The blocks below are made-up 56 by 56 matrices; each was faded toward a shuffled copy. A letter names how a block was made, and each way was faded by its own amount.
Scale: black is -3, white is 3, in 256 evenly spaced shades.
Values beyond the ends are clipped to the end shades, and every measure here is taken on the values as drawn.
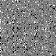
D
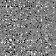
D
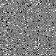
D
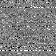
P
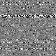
P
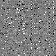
D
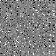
D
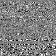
P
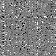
D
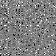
D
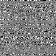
P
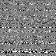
P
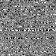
P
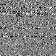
P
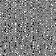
D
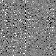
D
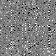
D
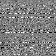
P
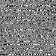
P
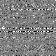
P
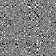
D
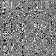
D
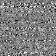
P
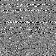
P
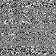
P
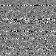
P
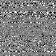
P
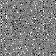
D
